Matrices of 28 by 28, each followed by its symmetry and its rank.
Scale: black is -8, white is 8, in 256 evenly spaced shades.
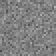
neither, full rank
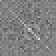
symmetric, rank five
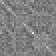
symmetric, rank five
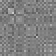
symmetric, rank three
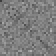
symmetric, full rank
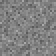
symmetric, full rank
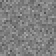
neither, full rank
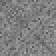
symmetric, full rank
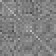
symmetric, rank five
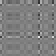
neither, rank one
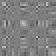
symmetric, rank three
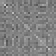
symmetric, rank five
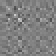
symmetric, rank three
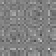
symmetric, rank three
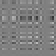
neither, rank one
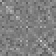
symmetric, rank five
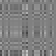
neither, rank one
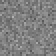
neither, full rank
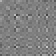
symmetric, rank three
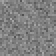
neither, full rank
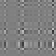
neither, rank one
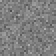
symmetric, full rank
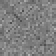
symmetric, full rank
